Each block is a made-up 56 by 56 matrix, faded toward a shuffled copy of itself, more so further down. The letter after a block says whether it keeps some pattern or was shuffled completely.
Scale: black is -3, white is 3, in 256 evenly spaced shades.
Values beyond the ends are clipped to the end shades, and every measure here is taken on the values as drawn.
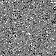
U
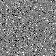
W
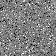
W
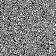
U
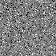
W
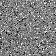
U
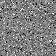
U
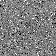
W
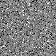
U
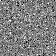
W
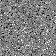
W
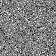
W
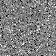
U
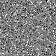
U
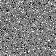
W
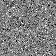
W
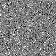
U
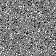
W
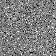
U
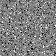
W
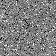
W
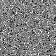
U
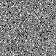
U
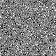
W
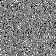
U
